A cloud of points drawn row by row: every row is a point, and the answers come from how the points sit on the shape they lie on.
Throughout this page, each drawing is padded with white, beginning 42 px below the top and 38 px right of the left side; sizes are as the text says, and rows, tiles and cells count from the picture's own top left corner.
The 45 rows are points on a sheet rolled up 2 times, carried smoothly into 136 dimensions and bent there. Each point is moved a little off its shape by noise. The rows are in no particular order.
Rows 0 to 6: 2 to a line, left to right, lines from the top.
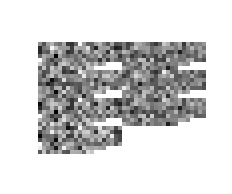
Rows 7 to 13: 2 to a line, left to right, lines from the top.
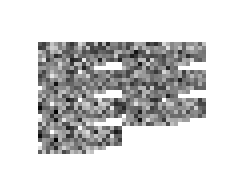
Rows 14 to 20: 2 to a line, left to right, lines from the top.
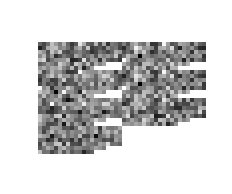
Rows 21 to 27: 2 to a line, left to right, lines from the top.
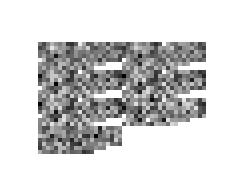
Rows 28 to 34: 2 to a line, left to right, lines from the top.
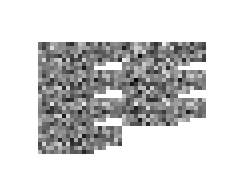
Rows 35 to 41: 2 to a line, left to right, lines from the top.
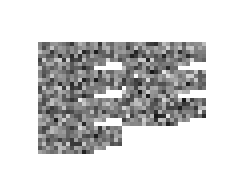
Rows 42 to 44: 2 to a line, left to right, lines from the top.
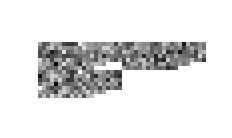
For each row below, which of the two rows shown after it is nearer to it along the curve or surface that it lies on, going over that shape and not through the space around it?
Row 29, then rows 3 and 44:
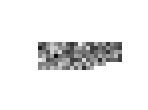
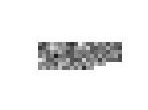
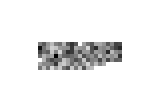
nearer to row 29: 44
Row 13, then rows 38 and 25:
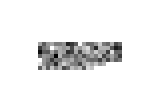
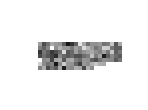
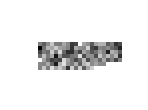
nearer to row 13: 25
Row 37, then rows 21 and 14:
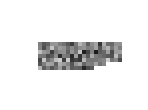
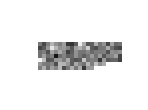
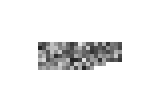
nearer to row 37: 14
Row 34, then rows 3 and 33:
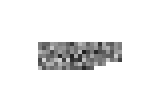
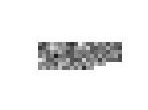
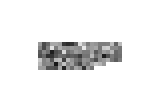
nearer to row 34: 33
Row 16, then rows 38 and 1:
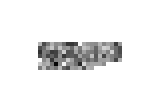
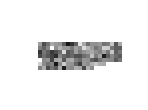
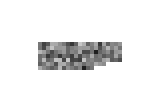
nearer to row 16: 38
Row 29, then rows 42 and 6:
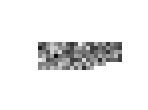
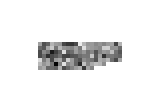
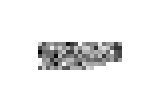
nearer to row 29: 6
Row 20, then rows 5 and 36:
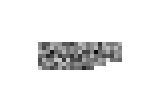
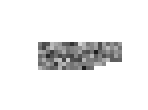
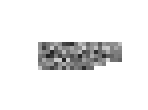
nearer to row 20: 36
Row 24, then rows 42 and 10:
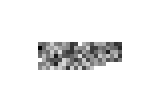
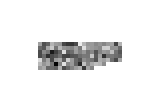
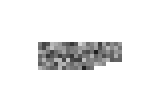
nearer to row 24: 42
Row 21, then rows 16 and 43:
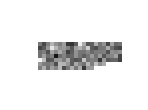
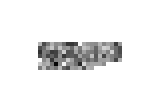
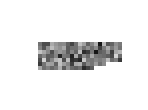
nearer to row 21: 16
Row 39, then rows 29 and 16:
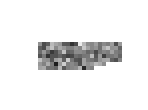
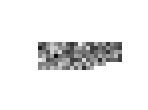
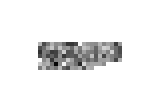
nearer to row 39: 16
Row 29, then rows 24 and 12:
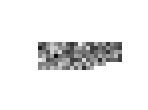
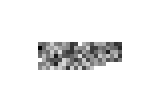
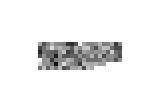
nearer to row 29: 24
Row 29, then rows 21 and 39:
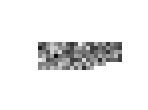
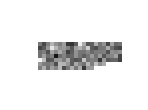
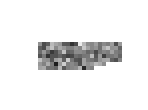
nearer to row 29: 21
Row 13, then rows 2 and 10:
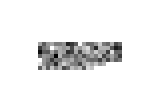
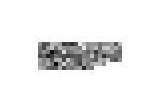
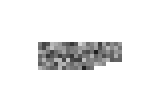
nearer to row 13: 2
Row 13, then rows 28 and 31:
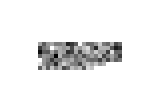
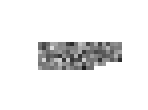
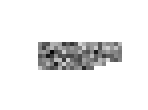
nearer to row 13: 31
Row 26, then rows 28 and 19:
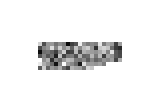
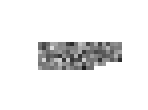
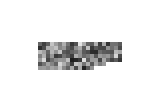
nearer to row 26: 19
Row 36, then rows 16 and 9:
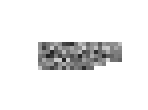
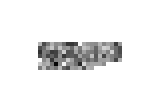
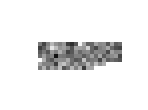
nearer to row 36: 16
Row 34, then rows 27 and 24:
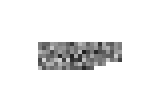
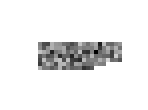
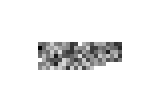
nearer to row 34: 27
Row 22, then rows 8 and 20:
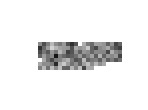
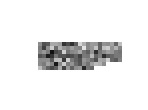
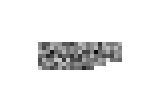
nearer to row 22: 8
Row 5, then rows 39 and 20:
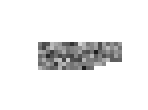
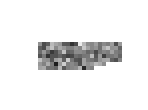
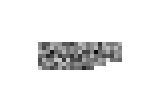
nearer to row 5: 39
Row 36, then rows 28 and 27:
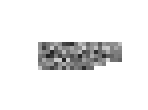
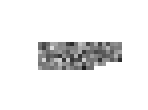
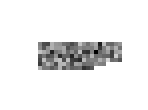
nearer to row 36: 27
